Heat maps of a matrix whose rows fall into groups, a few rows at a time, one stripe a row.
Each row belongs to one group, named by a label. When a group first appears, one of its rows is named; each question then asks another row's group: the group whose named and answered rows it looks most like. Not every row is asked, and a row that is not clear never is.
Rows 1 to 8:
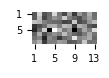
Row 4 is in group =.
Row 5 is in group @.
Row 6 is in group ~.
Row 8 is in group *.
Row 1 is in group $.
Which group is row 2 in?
~
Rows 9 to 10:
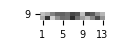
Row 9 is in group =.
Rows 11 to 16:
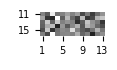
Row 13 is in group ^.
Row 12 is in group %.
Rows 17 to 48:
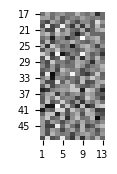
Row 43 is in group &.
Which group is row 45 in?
%
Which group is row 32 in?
~
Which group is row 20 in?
$
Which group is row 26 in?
^
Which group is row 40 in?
%
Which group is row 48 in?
$
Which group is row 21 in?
%
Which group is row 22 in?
^
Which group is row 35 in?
~
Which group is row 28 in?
$
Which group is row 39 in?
$
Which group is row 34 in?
%
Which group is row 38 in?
^
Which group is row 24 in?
~
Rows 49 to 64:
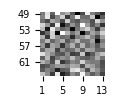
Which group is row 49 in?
^
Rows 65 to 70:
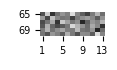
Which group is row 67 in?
@
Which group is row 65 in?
~
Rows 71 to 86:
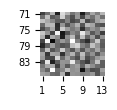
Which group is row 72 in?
$
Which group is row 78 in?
~
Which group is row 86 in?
&
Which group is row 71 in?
@
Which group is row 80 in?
$
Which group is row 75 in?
@
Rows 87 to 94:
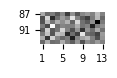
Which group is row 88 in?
~
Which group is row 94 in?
$
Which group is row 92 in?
=
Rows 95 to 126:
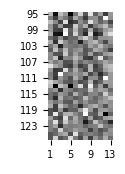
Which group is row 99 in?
%
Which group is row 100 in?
%
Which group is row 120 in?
&
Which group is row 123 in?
*
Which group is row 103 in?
*
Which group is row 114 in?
*
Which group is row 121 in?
%
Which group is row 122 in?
^
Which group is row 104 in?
^
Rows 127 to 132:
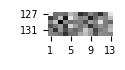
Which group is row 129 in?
*
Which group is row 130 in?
@
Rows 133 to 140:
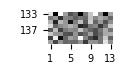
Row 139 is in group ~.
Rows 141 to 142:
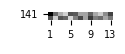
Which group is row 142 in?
$
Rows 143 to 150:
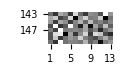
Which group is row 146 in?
$
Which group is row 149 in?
~
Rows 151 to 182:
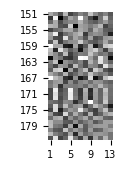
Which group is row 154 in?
&
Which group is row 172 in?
$
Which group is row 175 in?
~
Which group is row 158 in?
~
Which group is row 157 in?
%
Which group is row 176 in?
%
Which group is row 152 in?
~
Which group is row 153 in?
~
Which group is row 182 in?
$
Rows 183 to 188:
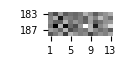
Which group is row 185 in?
%
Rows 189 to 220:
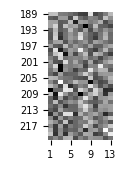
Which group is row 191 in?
&
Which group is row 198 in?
~
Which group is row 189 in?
=
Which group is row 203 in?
*
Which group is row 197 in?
%
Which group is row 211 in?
~
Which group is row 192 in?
^
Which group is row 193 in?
$
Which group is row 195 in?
~
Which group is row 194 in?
~
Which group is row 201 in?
%
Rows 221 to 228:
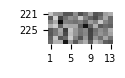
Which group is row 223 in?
*
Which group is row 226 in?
@
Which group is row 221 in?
=
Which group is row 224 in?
^
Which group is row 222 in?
~
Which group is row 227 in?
$
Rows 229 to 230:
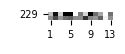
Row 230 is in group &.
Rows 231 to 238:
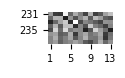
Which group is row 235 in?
^
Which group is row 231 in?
%
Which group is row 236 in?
&
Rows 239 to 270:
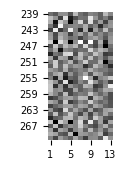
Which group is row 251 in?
&
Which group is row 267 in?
~
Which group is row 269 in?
&
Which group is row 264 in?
$
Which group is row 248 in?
*
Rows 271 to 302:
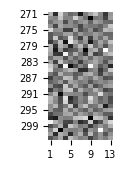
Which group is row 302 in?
@
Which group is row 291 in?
*
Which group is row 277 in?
$
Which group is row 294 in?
&
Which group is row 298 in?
=
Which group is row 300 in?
*
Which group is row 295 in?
%
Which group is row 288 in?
@
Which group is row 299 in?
@
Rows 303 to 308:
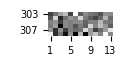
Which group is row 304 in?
~
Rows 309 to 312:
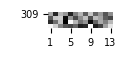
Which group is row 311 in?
@
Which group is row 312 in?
=
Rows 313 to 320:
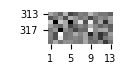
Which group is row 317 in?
*
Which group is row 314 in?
@
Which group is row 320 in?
&
